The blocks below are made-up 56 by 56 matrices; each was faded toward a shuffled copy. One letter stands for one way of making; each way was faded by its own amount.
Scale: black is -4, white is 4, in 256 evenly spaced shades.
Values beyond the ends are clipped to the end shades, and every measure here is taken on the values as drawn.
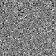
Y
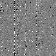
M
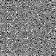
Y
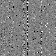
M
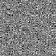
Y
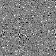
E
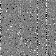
M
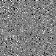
E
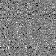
Y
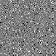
E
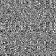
Y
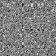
Y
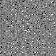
E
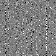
M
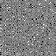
E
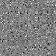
E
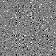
E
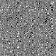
E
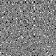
E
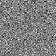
Y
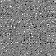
E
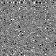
E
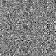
Y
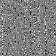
M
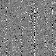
M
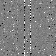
M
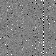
M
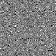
Y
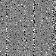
M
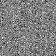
Y
